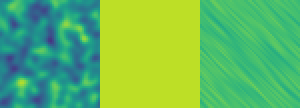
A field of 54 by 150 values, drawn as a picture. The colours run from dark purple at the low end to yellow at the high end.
The table splits into one row of 3 panels. Panel 1,1: middling, blotchy, strong in contrast. Panel 1,2: very high, flat. Panel 1,3: high, slanting down to the right, faint in contrast.
